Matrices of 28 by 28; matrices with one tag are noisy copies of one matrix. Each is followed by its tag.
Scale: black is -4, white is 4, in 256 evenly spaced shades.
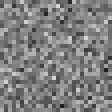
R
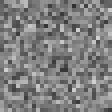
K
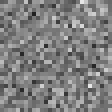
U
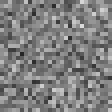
U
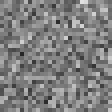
U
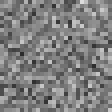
U
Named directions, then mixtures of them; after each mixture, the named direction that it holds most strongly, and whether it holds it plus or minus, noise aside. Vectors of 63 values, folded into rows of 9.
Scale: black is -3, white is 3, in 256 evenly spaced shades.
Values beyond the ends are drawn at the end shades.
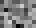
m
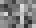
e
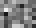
m, minus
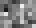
e, plus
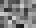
m, plus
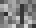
e, minus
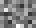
m, minus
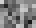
e, plus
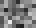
m, plus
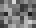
e, minus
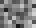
m, plus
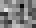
m, minus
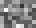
m, minus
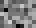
m, plus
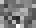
m, minus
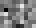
m, plus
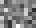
m, minus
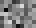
m, plus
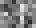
e, plus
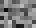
m, plus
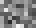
m, minus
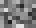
m, minus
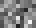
e, minus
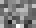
m, minus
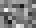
m, minus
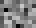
m, plus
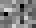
e, minus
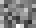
m, minus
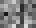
e, minus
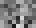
e, plus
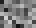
m, plus
